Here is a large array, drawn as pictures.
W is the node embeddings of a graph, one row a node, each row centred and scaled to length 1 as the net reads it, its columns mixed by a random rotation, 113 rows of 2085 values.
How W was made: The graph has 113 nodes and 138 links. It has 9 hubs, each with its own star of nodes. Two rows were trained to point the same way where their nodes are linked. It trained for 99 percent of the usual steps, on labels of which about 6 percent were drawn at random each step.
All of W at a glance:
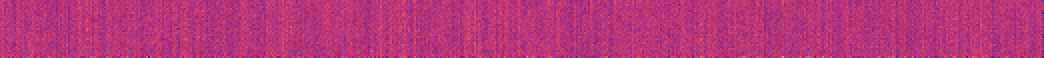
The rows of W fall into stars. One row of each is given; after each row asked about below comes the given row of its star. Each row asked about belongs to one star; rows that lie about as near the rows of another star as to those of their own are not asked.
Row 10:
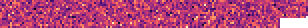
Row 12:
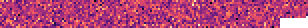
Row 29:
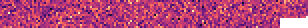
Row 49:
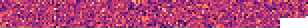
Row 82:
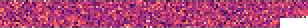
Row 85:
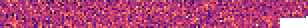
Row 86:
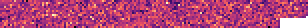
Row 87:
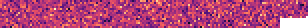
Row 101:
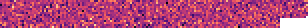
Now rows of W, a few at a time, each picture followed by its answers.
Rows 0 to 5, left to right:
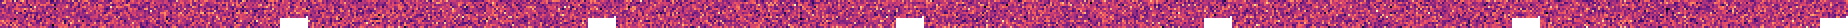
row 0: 82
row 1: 29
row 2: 86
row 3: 12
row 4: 29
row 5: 29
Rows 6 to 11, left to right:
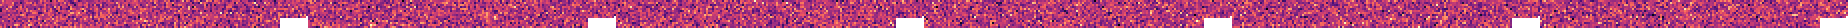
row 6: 10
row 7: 12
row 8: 29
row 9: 86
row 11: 29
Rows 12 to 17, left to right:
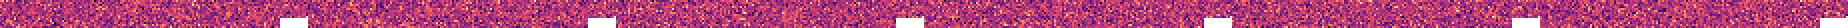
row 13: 82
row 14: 101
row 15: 10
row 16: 29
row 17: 85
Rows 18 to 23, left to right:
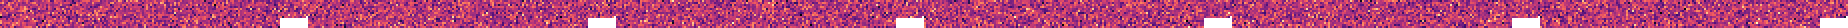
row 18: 10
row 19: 86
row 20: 86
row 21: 87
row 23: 101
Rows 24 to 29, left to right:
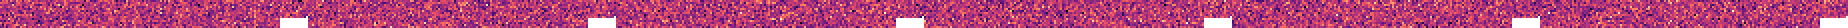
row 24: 85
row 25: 86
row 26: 87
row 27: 101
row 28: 87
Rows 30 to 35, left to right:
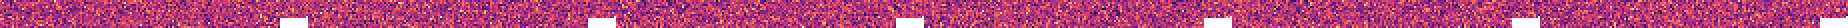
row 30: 101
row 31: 86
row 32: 82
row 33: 10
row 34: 85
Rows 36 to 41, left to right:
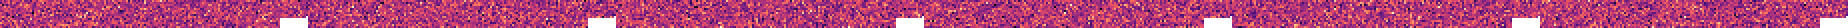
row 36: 87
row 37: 10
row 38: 85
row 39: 49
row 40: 12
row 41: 85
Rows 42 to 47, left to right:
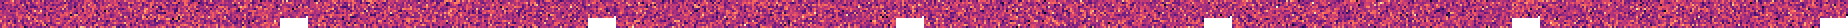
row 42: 29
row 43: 10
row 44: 12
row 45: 101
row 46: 10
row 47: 85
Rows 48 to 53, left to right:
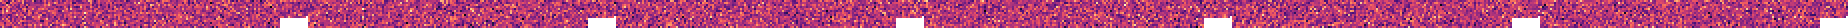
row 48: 12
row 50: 85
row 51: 12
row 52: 29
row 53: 85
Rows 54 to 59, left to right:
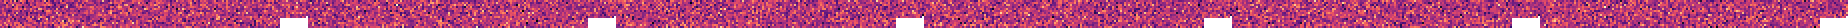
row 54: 82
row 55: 101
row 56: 85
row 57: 10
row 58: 10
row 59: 49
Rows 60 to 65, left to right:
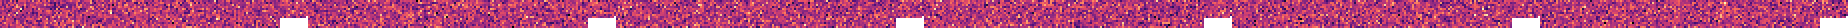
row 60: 82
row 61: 82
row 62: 10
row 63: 85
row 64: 29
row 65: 29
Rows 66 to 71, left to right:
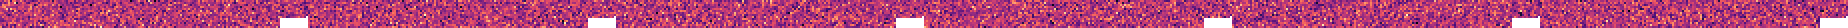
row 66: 87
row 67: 12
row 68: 10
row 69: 49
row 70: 87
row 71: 101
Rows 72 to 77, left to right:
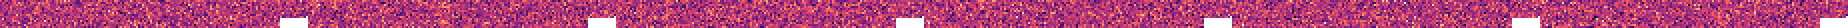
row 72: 101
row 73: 85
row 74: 87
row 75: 101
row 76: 10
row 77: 12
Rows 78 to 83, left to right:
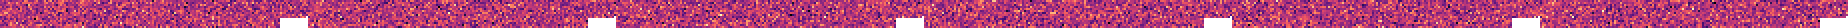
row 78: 10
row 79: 49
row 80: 10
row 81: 87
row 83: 49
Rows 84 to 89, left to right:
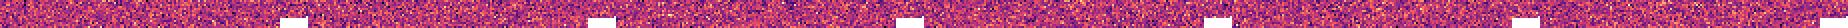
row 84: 87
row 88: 87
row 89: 86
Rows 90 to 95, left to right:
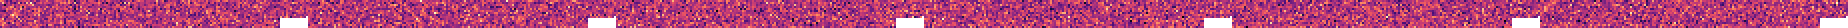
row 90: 101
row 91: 101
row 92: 86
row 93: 85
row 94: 29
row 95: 87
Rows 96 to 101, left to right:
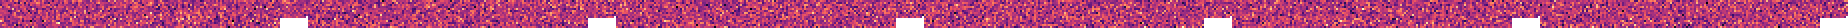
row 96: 29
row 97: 82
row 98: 87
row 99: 49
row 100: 101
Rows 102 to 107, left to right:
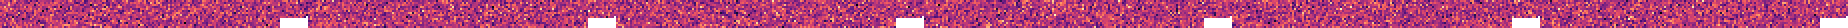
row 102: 87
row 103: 49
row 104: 101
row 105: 12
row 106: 85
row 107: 101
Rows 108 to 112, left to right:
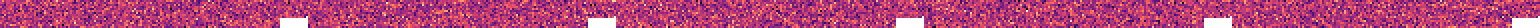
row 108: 85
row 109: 10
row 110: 85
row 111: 101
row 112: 49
